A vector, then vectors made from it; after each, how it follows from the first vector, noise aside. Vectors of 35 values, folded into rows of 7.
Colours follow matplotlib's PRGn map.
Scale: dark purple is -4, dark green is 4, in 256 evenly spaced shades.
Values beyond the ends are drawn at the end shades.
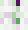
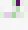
partly zeroed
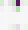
partly zeroed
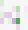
partly zeroed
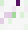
partly zeroed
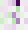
sign-scrambled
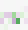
partly zeroed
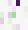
partly zeroed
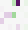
partly zeroed
